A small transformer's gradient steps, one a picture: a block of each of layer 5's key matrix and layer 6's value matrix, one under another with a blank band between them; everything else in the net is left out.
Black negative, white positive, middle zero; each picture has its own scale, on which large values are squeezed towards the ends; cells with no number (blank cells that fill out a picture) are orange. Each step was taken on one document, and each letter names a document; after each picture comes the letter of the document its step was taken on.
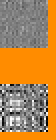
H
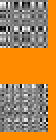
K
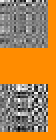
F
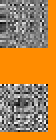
F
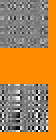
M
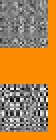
H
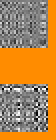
F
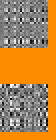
H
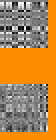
K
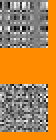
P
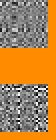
F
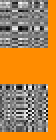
K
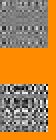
K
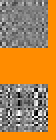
F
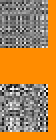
H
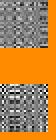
M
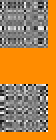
P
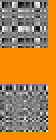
P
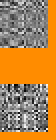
M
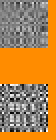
H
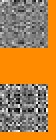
F
